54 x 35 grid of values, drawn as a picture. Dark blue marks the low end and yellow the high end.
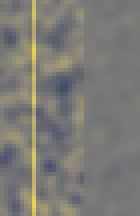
Histogram: skewed, a long tail of high values. Slope: none. Seam: vertical, 60% of the way across, the right part calmer. Odd lines: column 9.
